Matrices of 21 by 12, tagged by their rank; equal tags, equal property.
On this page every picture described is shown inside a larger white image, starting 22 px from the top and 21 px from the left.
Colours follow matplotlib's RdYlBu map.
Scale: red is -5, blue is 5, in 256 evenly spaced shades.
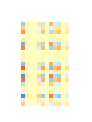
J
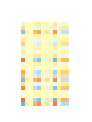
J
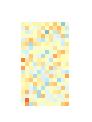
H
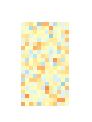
H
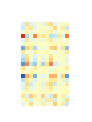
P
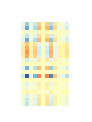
J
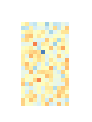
H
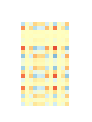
J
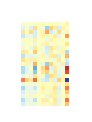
P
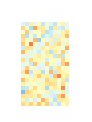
H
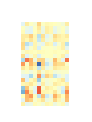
P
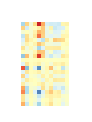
P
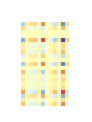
J
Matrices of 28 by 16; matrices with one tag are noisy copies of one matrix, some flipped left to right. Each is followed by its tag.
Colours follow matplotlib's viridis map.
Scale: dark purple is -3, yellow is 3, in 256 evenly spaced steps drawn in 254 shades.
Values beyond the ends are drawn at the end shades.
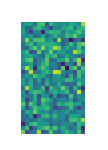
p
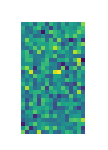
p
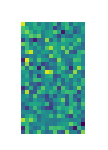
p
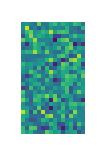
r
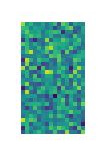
p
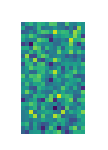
r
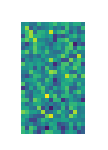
r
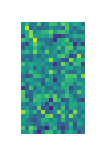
r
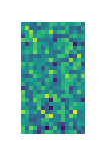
r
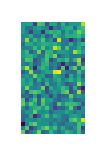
p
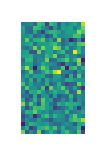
p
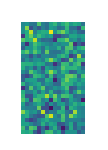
r
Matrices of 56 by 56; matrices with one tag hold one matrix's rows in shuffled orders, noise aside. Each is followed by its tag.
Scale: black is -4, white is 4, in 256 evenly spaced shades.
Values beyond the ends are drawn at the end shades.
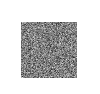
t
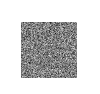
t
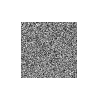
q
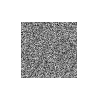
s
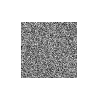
s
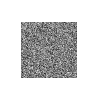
q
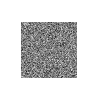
t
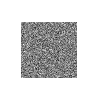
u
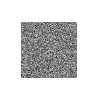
s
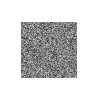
q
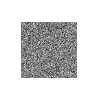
t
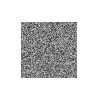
t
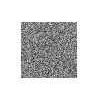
u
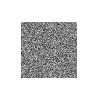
s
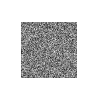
s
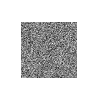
t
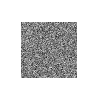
u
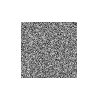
u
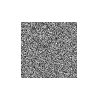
u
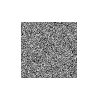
q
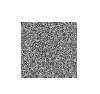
u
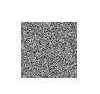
q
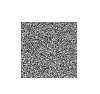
s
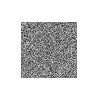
t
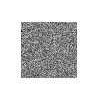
s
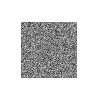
t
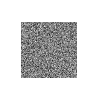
s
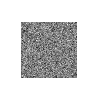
q
